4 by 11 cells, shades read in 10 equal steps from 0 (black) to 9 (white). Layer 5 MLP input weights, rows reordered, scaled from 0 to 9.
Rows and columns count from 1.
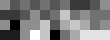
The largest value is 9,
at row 4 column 4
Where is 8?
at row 4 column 9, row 4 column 10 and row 4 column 11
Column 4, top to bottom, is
3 5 5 9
